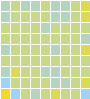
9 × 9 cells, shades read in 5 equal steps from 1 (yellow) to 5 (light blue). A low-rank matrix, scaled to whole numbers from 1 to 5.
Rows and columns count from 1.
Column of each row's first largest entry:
1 1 5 9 1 1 1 1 2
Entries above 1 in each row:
9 9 9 9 9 9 9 9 8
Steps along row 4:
same same same same same same same up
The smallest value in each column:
1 2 3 3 3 2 3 3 2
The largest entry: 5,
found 3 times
